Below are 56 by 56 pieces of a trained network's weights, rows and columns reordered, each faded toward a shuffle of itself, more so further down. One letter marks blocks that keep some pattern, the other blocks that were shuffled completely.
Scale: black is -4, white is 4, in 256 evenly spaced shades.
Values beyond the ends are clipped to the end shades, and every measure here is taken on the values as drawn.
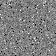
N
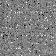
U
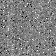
U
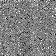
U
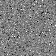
N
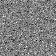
N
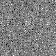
U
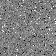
N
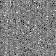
U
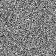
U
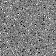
N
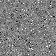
N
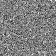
N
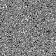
U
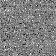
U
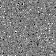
N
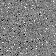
N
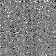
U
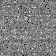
U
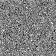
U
